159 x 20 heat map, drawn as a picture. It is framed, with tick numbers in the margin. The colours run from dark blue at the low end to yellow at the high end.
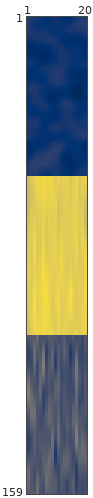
The table splits into 3 rows of 1 panel. Panel 1,1: very low, blotchy, faint in contrast. Panel 2,1: very high, streaked downward, faint in contrast. Panel 3,1: low, streaked downward.
